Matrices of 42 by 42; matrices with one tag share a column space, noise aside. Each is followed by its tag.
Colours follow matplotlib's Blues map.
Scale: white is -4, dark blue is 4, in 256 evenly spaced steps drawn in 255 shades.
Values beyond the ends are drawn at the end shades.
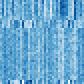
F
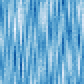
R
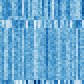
F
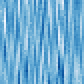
R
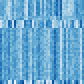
F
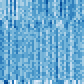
F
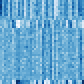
F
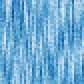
R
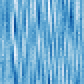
R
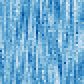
R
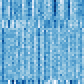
F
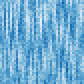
R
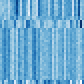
F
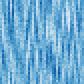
R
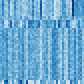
F
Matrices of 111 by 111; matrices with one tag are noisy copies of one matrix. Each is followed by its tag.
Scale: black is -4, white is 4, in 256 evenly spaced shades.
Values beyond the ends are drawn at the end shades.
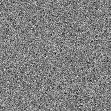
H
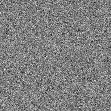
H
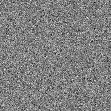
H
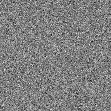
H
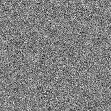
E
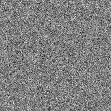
E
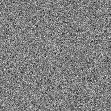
H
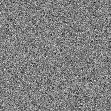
H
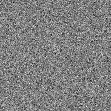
H
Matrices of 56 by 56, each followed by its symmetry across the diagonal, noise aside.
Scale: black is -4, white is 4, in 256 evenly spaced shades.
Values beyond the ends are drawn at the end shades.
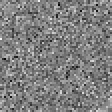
symmetric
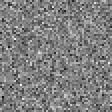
neither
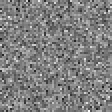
antisymmetric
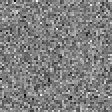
neither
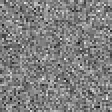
antisymmetric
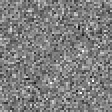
symmetric
